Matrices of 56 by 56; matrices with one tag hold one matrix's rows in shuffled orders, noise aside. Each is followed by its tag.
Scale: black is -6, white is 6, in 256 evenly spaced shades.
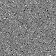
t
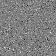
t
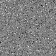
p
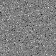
p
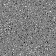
t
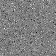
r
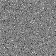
r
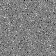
t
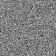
p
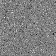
r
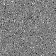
r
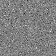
t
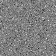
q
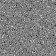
r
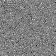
r
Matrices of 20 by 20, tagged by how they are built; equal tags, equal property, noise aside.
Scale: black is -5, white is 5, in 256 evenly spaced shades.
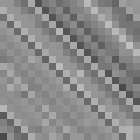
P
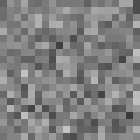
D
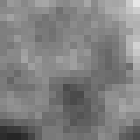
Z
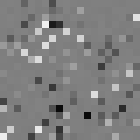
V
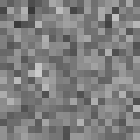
D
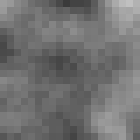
Z
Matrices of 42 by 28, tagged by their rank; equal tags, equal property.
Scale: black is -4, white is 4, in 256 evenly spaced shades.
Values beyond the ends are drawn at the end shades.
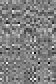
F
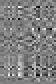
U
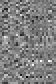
F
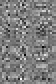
F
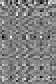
U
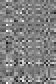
U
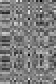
U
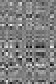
U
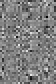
F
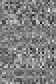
F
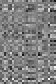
U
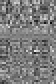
F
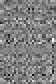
F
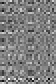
U
